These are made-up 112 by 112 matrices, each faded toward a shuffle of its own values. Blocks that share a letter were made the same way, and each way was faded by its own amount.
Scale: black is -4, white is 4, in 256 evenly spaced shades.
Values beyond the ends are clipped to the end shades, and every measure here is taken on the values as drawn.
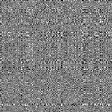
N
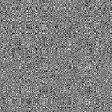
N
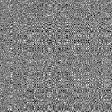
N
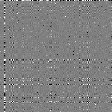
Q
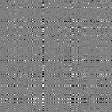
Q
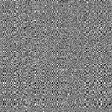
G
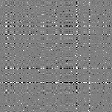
Q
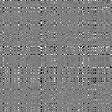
Q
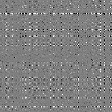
Q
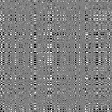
Q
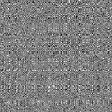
N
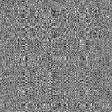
N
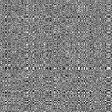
G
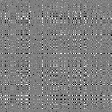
Q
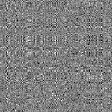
N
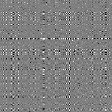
Q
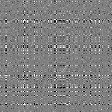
Q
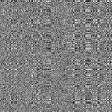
G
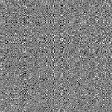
N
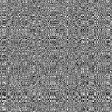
G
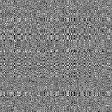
G
